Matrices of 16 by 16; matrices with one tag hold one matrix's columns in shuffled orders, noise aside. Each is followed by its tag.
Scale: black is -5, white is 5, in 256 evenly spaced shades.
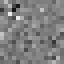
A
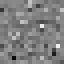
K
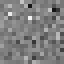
A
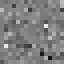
K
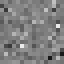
K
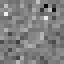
A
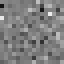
A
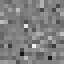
K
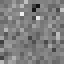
A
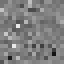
K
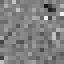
A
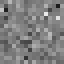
A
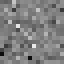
K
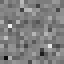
K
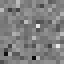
K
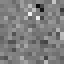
A
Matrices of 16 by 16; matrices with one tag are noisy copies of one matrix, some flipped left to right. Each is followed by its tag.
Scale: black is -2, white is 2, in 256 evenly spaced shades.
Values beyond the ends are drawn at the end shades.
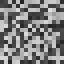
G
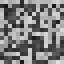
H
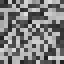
G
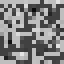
H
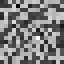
G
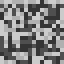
H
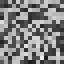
G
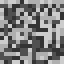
H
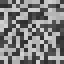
G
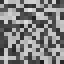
G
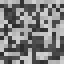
H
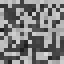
H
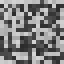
H
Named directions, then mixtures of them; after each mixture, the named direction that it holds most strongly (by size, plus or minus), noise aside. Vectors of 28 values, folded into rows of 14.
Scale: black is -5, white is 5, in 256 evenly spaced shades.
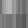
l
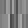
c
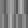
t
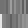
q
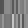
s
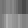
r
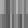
c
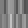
t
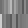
q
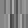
c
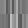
c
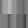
l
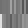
q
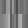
c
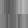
r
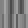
t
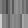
q
